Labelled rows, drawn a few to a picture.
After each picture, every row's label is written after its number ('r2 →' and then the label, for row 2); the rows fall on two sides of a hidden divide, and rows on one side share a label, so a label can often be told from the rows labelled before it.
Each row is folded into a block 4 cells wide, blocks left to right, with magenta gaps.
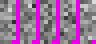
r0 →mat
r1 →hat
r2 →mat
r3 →mat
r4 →mat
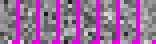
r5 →mat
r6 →mat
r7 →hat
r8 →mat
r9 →mat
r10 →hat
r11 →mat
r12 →mat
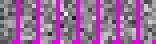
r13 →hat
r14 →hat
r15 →mat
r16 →mat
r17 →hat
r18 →mat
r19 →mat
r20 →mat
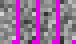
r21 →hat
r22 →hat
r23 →hat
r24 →hat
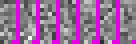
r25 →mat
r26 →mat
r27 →hat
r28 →mat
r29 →hat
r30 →hat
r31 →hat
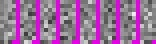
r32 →hat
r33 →mat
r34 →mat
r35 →hat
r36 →mat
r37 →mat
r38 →mat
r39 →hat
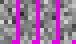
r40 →mat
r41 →hat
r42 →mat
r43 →hat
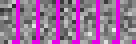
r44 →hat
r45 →hat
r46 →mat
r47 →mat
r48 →mat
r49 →mat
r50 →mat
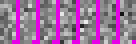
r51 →hat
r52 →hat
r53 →hat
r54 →hat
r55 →mat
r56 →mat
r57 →mat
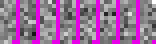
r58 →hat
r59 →hat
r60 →hat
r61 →mat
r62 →hat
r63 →hat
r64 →hat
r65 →mat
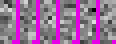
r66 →mat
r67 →hat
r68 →hat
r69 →mat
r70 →hat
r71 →hat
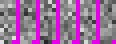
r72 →mat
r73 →mat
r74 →hat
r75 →hat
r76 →mat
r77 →mat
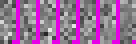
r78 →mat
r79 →hat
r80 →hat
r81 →mat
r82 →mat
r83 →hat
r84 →hat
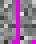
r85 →hat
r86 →hat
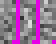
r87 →hat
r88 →mat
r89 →hat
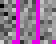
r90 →hat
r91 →hat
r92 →hat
